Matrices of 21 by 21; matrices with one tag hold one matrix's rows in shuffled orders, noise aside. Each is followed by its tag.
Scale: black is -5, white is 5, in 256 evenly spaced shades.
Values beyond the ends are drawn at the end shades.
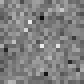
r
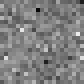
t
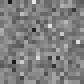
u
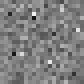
u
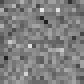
r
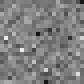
t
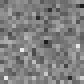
t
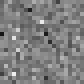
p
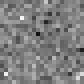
t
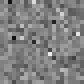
u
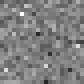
t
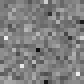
t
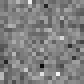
r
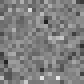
r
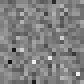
u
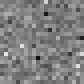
t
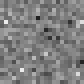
t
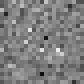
r
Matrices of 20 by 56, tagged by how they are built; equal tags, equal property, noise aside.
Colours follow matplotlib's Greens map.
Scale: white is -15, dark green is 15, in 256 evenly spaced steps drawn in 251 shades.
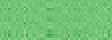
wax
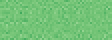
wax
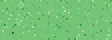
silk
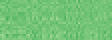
wax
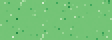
silk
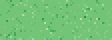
silk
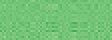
wax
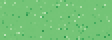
silk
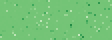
silk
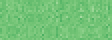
wax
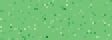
silk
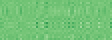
wax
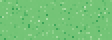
silk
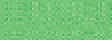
wax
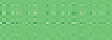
wax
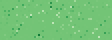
silk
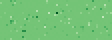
silk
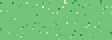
silk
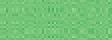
wax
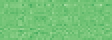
wax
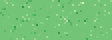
silk
